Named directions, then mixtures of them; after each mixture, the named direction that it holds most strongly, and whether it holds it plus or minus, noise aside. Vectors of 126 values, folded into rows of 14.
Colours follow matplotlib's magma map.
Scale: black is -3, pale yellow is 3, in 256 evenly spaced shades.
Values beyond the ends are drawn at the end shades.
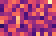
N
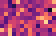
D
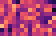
D, minus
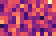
N, plus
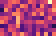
N, plus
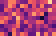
N, plus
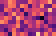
N, plus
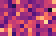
D, plus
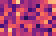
D, plus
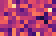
D, minus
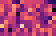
D, minus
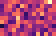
N, plus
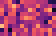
D, minus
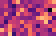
D, plus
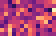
D, plus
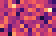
D, minus
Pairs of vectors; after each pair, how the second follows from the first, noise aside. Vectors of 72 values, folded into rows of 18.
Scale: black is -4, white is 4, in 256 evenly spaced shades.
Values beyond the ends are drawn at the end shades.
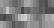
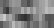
negated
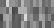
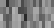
negated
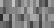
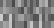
negated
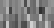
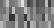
reversed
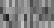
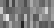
negated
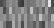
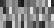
scaled up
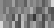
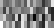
scaled up
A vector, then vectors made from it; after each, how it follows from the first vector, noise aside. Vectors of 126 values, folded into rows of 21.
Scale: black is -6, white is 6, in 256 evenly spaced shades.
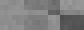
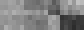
scaled up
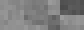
wrapped around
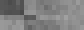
reversed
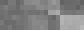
negated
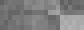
negated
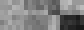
scaled up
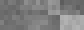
negated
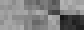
scaled up
